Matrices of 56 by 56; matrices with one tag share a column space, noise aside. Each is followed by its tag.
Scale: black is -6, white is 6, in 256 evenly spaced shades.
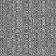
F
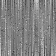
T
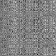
F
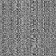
F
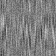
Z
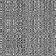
F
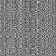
F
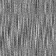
Z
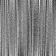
T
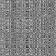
F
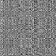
F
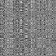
F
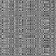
F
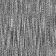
Z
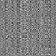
F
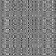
F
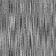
Z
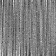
T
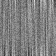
T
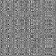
F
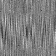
Z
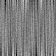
T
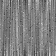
T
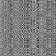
F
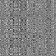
F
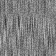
Z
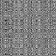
F
